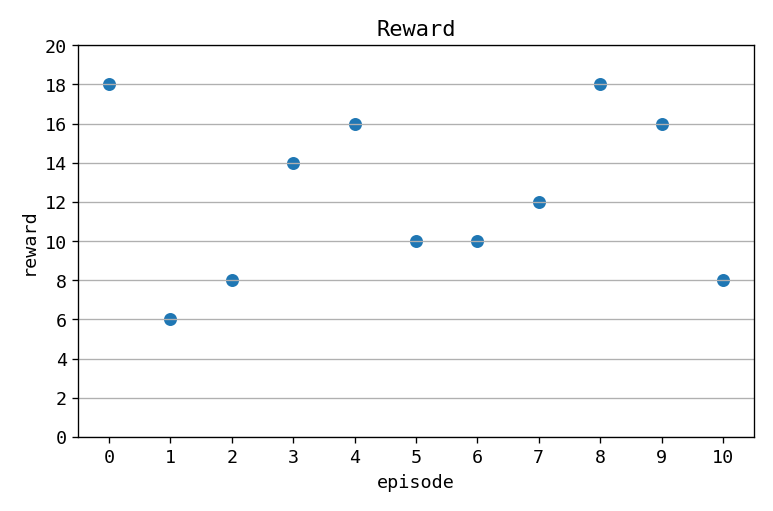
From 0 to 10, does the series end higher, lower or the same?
lower
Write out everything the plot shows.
Title: Reward
x-axis: episode, ticks 0 1 2 3 4 5 6 7 8 9 10
y-axis: reward, ticks 0 2 4 6 8 10 12 14 16 18 20
Values:
18 6 8 14 16 10 10 12 18 16 8
